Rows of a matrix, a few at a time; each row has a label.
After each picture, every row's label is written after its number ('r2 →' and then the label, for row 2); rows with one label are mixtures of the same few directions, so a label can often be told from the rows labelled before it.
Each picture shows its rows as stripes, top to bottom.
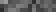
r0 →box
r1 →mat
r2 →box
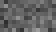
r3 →box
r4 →box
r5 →box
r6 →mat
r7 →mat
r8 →box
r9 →box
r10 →box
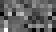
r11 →box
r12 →mat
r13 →mat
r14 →mat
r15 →mat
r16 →box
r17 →mat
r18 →box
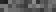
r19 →box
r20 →mat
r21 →box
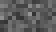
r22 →box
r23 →mat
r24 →mat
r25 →mat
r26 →mat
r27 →box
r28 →mat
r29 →box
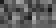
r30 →mat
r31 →mat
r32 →mat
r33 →mat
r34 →mat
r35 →box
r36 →mat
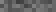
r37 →mat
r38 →mat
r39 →box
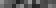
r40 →mat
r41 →box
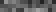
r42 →box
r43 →mat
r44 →box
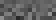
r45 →box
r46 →mat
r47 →mat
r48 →mat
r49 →mat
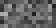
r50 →mat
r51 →mat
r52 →mat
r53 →box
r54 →mat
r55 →box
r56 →box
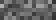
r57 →mat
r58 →box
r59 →box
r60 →mat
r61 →box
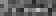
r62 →box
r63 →box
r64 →box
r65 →mat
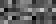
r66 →mat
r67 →mat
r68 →box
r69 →box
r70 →mat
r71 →box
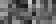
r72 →mat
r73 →mat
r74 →mat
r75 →box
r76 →mat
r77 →mat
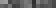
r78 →box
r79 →mat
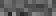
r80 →mat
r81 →box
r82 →mat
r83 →mat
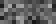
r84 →box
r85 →mat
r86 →box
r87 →box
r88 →mat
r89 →box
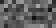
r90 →mat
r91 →box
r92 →mat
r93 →mat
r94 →box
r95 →mat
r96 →box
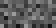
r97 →mat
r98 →box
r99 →mat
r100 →box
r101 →box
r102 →mat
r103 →mat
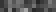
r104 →box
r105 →box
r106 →mat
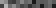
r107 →box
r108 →box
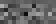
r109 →box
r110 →box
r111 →box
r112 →mat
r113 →box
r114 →mat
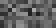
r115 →mat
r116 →mat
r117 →mat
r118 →mat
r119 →box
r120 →mat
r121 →mat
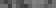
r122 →box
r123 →mat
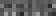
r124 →mat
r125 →mat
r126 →box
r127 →box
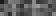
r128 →box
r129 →box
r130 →box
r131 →mat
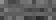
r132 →box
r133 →box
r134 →box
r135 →box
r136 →box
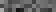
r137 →box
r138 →mat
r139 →mat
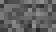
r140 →box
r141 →box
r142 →mat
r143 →box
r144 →box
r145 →box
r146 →mat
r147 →box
